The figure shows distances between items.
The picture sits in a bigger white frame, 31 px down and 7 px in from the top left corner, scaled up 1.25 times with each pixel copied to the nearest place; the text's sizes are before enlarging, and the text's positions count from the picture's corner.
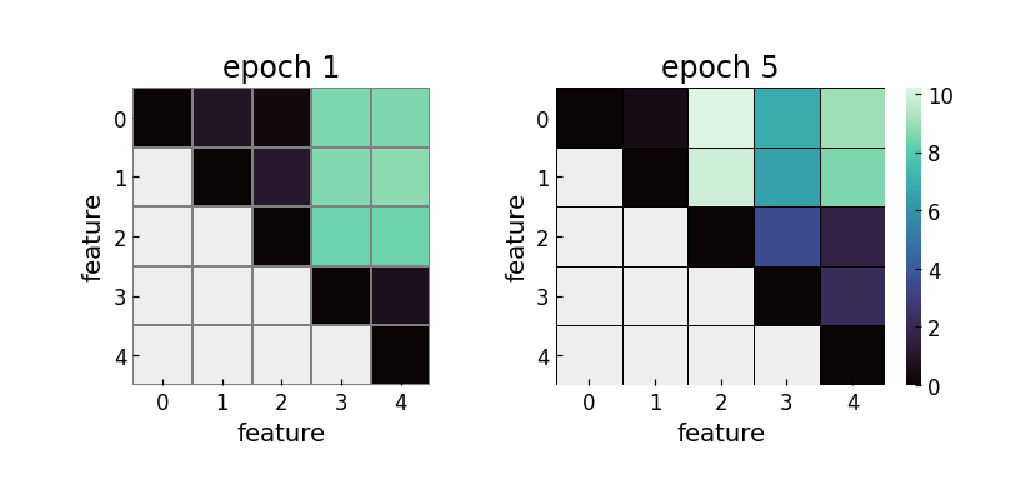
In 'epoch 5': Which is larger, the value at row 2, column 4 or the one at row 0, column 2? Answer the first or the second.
the second
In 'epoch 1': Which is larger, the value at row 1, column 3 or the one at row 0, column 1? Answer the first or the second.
the first
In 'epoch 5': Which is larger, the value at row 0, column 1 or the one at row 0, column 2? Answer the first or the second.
the second
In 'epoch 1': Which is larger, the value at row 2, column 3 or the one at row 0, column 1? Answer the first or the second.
the first
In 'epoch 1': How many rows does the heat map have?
5
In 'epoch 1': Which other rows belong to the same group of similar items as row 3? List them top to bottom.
4
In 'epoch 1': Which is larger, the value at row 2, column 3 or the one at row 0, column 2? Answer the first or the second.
the first
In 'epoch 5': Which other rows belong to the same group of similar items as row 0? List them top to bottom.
1
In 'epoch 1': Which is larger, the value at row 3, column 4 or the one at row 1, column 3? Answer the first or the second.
the second
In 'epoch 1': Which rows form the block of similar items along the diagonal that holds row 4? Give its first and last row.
3 to 4
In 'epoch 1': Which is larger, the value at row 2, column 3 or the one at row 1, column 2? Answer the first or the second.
the first
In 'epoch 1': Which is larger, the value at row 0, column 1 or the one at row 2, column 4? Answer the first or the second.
the second
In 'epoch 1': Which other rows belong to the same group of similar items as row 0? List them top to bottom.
1, 2
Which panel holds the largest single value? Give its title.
epoch 5
